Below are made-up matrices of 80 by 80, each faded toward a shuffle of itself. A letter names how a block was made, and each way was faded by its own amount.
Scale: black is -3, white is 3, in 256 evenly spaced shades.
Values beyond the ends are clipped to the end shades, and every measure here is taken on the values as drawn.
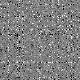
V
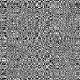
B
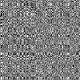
B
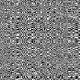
B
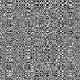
B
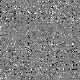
V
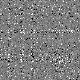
V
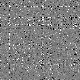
V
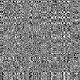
B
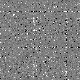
V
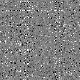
V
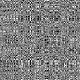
B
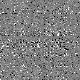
V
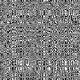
B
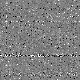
V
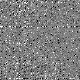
V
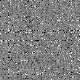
V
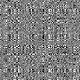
B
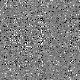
V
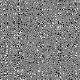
V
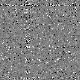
V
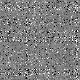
V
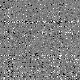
V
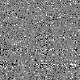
V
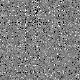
V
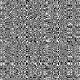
B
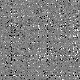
V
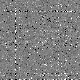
V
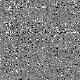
V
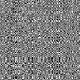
B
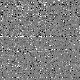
V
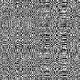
B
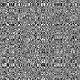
B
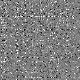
V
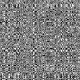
B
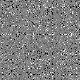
V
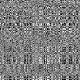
B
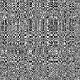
B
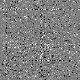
V
